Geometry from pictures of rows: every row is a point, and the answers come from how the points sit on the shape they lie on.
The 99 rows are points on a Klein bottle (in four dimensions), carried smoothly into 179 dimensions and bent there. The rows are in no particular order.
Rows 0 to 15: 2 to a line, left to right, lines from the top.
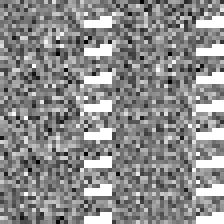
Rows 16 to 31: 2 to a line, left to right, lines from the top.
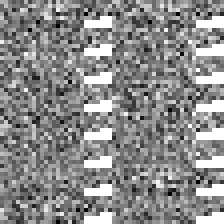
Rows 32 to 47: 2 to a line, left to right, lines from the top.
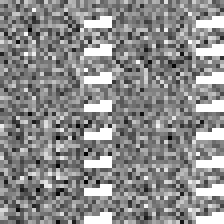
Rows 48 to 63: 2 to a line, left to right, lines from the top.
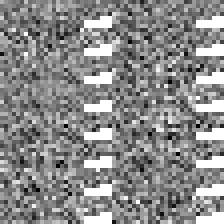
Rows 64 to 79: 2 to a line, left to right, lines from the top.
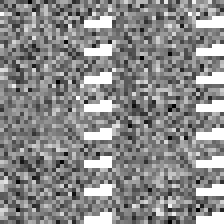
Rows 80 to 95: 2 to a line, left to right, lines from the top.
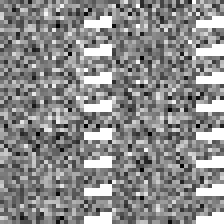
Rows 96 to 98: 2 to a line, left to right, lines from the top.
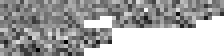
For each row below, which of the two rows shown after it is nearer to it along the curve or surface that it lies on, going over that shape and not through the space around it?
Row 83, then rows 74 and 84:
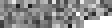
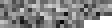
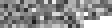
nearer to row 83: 84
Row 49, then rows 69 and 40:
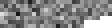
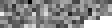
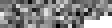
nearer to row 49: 69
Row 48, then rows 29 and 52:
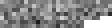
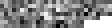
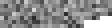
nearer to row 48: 52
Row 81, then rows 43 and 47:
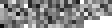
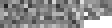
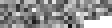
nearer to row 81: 43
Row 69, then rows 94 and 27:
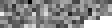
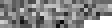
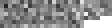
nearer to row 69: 27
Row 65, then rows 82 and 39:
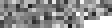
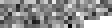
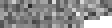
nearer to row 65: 82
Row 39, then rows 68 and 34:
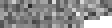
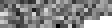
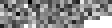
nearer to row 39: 34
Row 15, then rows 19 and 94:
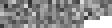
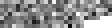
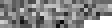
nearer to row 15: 19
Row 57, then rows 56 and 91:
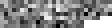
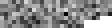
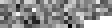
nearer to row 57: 56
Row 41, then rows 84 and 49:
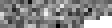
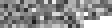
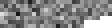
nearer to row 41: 49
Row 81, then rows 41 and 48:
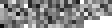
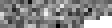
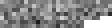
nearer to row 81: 41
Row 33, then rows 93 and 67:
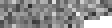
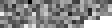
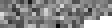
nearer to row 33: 93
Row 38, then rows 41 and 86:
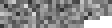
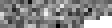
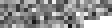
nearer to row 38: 41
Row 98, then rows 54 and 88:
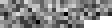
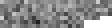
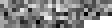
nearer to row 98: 88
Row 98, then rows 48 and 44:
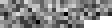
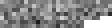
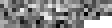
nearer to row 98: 44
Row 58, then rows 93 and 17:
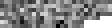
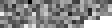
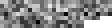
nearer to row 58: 17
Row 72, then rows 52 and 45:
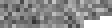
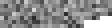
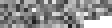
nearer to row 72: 52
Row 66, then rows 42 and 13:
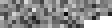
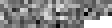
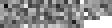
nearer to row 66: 42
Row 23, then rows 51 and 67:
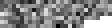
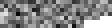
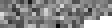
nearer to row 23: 51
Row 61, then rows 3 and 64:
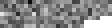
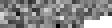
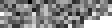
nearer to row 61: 3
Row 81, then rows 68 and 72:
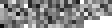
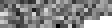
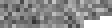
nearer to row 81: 72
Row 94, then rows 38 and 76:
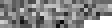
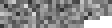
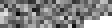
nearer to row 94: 76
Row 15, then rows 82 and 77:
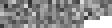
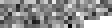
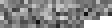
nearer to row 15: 82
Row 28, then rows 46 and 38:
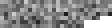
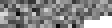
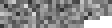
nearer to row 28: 46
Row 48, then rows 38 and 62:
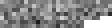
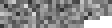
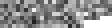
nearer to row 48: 62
